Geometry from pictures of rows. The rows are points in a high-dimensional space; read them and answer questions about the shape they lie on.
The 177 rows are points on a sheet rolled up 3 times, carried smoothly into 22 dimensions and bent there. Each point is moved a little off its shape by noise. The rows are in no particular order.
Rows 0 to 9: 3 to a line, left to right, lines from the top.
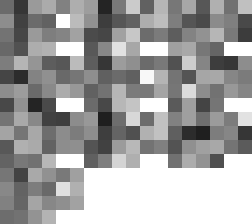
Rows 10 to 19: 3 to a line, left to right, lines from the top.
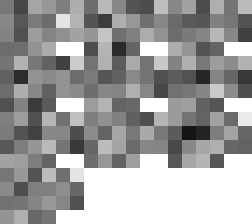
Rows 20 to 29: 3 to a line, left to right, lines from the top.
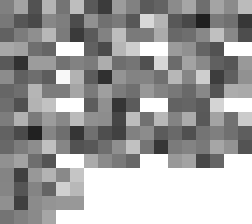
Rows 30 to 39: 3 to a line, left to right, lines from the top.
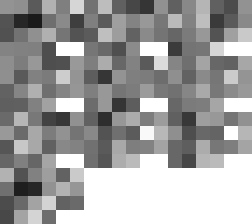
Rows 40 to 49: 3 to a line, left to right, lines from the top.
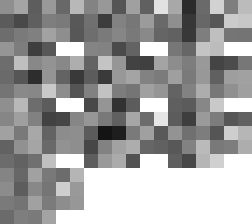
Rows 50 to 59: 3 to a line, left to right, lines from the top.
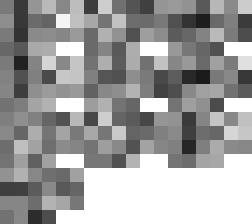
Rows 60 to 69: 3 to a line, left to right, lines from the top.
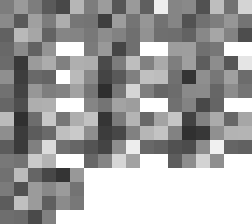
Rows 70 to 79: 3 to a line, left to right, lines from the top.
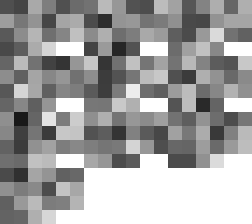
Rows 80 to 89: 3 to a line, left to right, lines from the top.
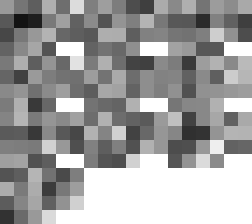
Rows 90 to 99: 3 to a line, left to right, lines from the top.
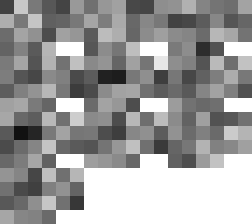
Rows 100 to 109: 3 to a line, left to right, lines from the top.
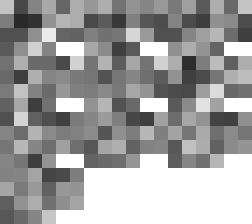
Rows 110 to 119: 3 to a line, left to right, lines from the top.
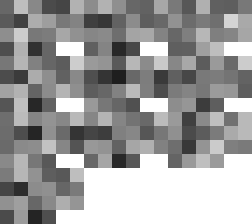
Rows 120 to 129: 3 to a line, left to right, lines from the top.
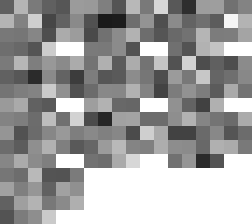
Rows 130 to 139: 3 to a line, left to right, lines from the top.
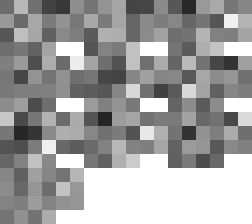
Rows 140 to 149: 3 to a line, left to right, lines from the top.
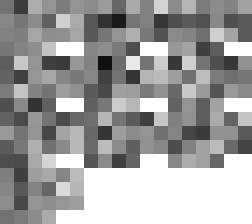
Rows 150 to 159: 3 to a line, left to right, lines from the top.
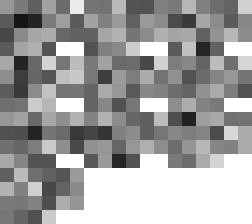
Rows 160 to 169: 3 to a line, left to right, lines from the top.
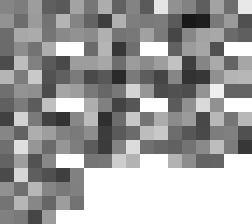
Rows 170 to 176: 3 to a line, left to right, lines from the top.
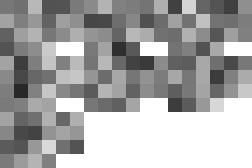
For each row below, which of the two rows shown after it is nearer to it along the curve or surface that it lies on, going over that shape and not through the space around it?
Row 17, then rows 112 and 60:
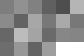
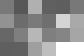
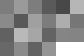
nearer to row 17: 60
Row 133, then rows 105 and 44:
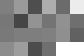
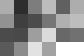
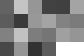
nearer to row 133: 44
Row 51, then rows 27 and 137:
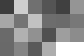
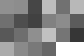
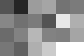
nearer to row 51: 137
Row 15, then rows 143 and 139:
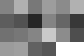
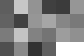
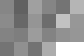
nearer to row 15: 143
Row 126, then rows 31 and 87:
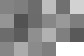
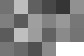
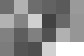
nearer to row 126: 31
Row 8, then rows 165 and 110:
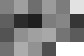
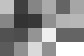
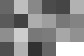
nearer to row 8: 165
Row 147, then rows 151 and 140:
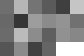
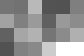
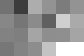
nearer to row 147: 151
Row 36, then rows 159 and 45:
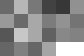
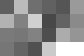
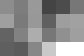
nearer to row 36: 45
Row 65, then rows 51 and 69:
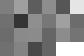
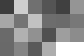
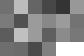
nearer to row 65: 69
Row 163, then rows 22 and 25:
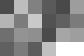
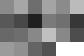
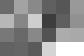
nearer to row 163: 25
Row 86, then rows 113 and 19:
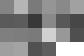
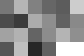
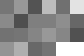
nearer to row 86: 113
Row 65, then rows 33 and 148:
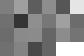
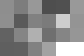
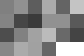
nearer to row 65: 33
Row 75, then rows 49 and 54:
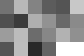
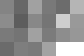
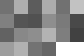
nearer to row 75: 54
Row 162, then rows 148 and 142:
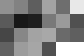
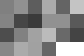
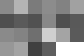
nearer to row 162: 142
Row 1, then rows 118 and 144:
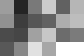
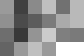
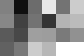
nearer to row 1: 144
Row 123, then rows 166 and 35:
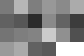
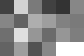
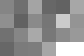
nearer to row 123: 166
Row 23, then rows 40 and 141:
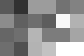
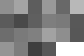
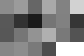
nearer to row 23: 40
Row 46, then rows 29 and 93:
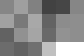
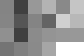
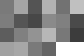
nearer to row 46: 29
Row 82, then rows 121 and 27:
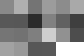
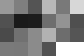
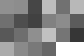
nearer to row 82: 121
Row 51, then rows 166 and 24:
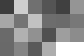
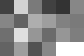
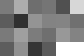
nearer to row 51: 166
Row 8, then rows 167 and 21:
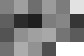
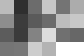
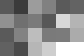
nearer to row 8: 167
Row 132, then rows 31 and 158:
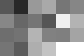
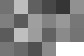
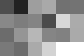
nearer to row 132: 158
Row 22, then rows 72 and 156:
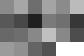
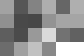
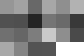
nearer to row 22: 156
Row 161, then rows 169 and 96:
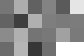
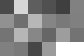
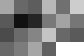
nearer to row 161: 169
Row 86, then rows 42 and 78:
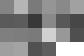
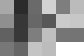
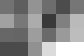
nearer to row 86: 42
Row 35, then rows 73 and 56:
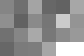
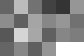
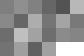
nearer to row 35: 56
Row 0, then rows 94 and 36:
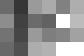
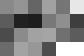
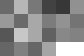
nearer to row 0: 36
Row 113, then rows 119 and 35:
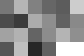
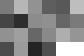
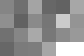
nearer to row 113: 119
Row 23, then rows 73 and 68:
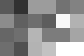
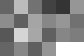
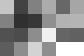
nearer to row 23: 73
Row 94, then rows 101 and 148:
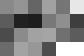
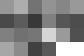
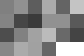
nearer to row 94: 101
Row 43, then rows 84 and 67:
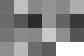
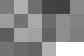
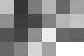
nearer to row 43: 67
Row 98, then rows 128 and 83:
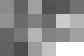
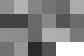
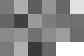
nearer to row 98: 83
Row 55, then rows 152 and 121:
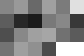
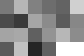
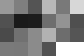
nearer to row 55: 121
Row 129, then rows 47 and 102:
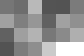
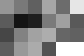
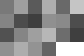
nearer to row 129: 102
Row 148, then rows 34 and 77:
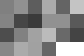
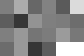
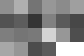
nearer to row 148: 34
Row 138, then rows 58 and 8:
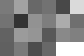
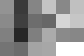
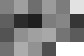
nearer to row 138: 58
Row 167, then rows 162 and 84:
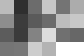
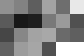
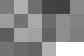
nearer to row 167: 162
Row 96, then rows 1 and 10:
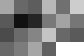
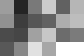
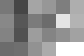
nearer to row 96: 1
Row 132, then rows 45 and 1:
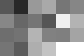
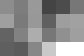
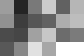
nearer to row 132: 45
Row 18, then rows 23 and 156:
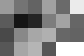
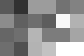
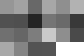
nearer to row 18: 156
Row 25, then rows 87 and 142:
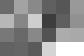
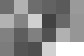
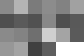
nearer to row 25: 87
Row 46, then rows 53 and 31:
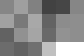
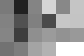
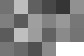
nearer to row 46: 31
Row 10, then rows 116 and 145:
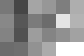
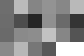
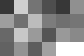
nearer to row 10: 145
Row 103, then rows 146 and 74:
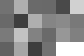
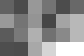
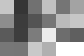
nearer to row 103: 146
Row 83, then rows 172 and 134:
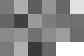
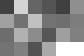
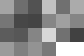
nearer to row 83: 134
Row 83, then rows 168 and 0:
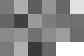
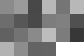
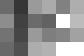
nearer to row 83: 168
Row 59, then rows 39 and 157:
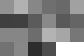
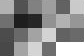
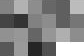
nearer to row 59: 157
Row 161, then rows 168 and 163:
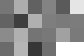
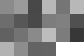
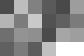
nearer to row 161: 168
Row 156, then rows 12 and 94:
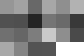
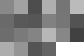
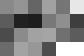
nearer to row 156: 94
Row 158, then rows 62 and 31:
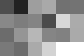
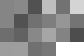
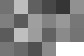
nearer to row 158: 31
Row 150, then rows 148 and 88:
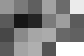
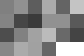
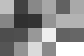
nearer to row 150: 88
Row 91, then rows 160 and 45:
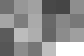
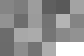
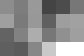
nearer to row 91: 45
